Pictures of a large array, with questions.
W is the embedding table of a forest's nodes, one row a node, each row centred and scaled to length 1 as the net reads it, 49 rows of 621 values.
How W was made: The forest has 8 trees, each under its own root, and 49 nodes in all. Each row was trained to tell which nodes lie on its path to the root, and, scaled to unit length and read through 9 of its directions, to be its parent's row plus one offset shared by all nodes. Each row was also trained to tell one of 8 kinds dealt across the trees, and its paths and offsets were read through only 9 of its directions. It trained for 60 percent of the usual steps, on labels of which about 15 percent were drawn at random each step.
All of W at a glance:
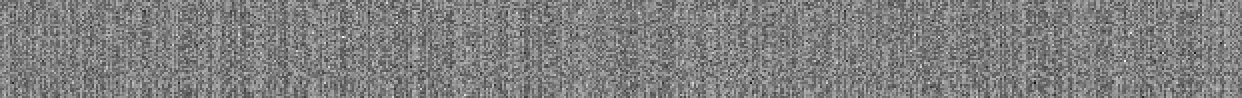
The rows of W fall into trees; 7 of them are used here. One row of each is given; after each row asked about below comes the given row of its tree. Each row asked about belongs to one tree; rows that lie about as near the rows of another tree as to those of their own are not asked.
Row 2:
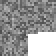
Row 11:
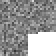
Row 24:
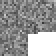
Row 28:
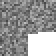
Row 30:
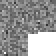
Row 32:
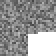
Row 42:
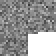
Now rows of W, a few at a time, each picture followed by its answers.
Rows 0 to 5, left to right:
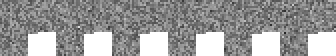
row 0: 32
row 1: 24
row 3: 32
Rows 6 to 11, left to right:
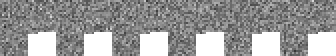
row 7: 11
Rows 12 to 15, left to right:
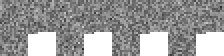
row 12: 2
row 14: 24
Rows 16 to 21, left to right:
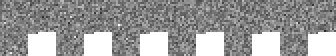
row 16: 11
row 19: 28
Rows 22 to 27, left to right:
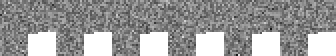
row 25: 28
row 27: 24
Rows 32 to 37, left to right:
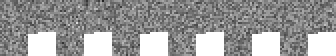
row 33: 11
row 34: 24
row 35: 28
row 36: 2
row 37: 2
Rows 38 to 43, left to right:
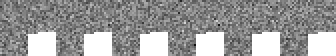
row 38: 32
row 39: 11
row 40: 24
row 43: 42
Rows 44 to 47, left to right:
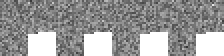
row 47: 11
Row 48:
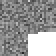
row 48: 11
